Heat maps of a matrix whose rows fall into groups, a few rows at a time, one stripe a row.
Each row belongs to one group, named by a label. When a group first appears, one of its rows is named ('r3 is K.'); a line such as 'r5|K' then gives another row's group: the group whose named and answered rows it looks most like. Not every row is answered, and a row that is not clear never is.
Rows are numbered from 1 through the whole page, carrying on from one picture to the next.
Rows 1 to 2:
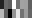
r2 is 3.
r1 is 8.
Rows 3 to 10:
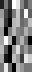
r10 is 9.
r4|3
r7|9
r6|3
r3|8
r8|3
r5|3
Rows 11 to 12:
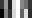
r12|8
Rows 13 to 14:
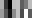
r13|3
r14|3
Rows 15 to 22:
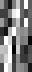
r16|8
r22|9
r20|9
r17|3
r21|9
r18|8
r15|3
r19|9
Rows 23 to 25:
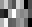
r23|9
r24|8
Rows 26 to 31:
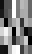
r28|3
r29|9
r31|8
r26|8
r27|8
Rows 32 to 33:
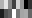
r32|9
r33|8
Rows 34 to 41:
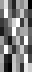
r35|9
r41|3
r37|8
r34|9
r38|3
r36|8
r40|3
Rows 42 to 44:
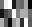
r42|9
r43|8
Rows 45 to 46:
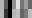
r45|3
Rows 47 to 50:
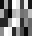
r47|8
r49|8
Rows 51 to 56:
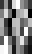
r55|9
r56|9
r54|3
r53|3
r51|8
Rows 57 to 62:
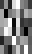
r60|9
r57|8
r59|9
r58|3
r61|8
